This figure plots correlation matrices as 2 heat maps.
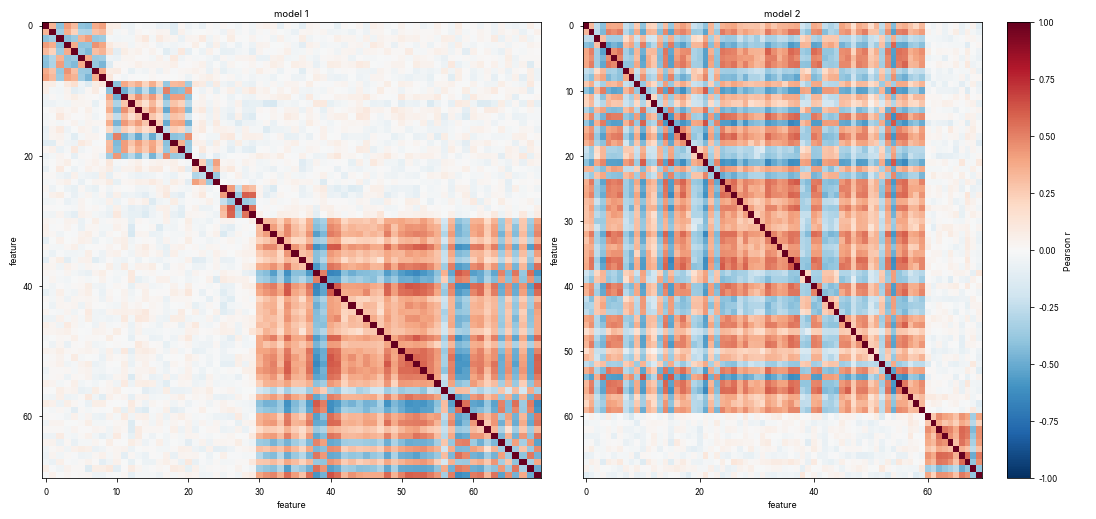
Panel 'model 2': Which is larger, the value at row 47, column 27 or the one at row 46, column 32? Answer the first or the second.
the second
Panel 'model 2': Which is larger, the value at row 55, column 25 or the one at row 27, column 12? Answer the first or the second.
the first
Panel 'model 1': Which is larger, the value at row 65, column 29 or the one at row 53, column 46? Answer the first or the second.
the second
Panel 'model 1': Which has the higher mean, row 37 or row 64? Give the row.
37
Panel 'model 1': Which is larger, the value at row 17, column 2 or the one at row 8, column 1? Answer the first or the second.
the second
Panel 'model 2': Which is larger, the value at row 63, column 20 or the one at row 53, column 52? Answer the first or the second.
the first
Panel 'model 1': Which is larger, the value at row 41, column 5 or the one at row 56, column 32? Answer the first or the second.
the first
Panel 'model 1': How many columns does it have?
70
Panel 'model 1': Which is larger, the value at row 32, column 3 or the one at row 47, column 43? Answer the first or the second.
the second
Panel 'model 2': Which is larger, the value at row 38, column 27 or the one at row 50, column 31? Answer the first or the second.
the second
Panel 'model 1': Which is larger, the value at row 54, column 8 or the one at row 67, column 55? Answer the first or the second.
the second
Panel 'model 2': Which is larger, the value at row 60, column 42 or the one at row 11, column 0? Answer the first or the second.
the second
